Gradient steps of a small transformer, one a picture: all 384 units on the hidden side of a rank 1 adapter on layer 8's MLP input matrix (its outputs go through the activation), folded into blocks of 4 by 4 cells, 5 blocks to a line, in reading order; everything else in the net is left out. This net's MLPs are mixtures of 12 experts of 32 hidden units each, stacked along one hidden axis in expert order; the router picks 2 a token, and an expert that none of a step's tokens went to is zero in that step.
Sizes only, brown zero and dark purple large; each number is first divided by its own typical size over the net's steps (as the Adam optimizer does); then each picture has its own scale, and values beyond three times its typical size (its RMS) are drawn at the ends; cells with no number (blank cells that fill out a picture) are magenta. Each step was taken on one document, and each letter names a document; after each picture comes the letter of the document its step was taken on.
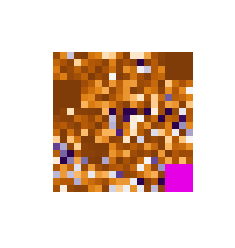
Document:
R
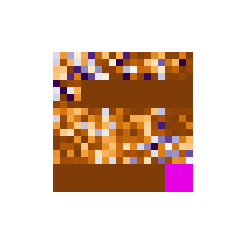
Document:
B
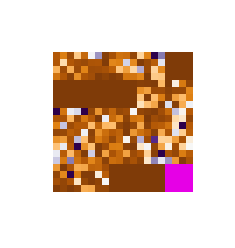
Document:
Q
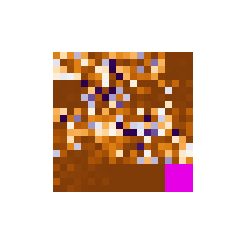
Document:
B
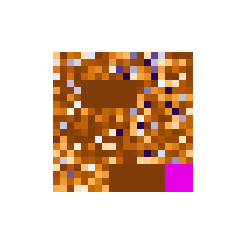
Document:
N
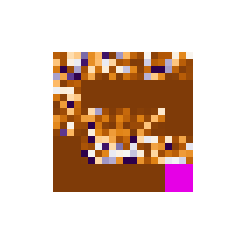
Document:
B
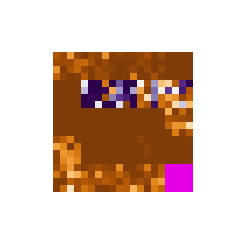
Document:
R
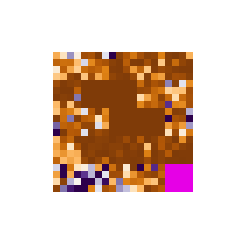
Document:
R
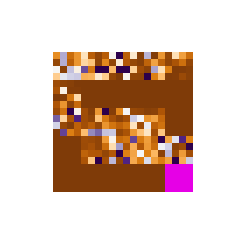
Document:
B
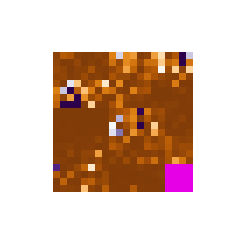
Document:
N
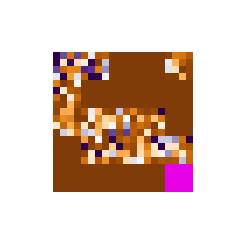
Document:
B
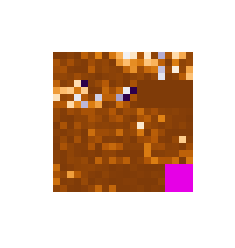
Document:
N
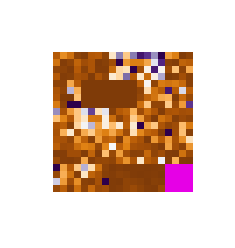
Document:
Q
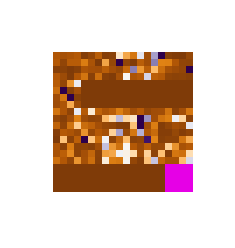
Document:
Q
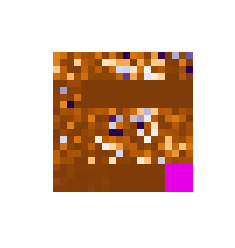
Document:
N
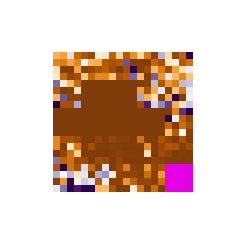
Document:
R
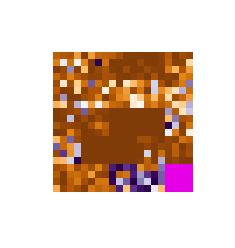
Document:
R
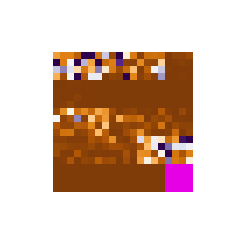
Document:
N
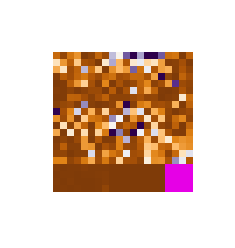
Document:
Q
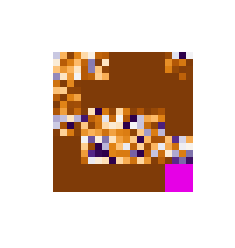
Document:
B
